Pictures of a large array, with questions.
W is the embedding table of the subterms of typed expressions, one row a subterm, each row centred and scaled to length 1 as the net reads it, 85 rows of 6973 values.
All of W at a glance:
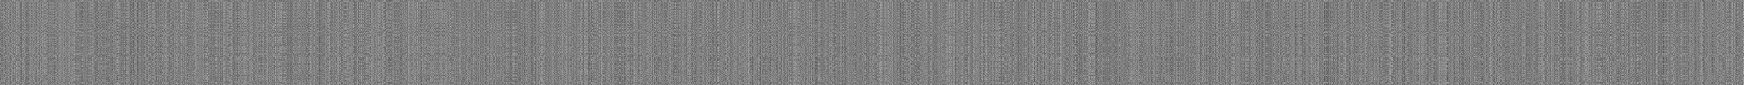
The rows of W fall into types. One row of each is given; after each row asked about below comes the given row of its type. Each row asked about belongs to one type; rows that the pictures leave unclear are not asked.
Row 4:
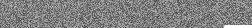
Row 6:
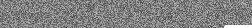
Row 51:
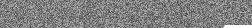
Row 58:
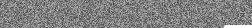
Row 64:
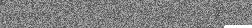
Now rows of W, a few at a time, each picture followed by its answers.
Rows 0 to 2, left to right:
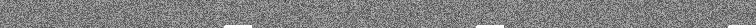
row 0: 58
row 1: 64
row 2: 4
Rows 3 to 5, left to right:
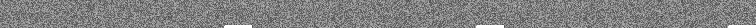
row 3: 6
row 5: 4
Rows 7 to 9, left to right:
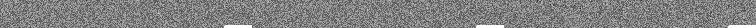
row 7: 4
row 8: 4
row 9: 64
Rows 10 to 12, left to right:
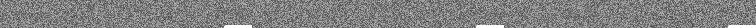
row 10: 6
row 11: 4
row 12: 51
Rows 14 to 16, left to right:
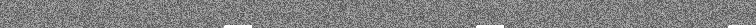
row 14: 58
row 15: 6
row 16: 4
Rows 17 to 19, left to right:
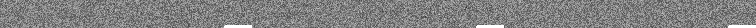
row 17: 51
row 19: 4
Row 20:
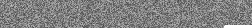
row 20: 58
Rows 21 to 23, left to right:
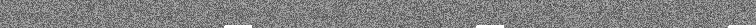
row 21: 6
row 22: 51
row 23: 64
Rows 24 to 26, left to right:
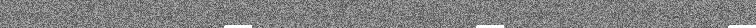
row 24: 6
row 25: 51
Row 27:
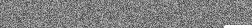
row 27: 4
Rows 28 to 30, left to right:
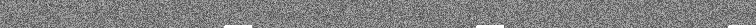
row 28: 64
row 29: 6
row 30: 4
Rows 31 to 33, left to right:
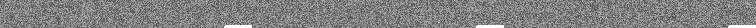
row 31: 64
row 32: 58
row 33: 6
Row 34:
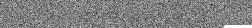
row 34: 51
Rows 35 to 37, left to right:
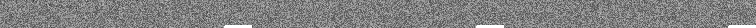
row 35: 64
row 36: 4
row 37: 6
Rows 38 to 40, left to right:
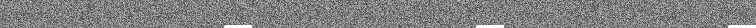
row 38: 6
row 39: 64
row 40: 6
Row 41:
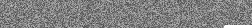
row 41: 58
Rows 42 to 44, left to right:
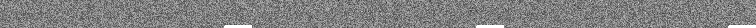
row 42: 6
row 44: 6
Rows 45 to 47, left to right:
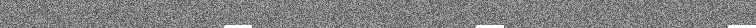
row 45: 58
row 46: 4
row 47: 4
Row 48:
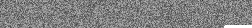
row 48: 51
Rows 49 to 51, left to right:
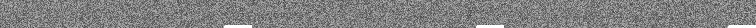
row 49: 4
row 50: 64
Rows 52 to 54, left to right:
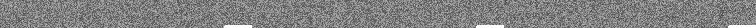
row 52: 4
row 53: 64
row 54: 64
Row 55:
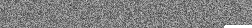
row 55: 6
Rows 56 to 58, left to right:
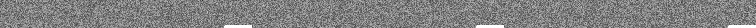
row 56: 51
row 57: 58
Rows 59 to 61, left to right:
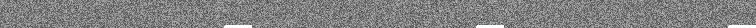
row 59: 58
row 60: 58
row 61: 4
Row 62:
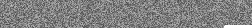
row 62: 58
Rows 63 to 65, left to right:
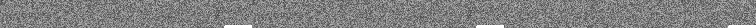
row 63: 64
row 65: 58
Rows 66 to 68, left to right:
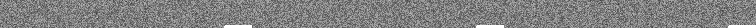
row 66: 58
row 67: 4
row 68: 64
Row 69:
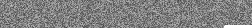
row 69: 58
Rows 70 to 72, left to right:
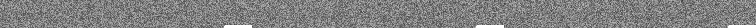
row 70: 6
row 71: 51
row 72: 4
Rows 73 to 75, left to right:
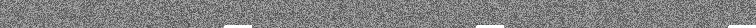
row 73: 51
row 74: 6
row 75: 64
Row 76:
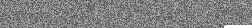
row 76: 6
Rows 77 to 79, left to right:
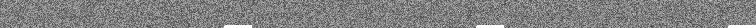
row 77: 51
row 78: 64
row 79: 64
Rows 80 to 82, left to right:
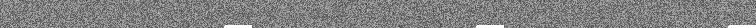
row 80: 4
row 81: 51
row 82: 58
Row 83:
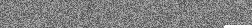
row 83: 58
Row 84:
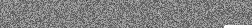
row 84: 4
